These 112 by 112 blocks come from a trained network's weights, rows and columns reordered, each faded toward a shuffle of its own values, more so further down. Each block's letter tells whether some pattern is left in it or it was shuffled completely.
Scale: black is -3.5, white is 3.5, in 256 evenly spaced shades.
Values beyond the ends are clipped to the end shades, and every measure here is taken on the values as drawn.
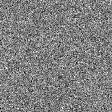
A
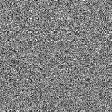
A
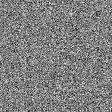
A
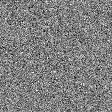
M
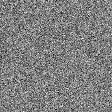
A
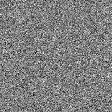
A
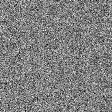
A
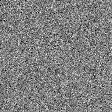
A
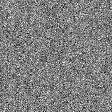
A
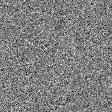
M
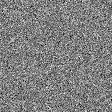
M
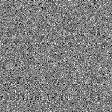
A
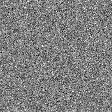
M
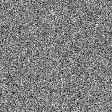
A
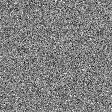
M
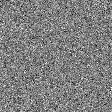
M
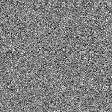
A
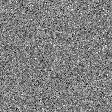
A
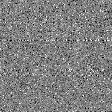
A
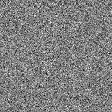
A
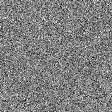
A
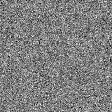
A
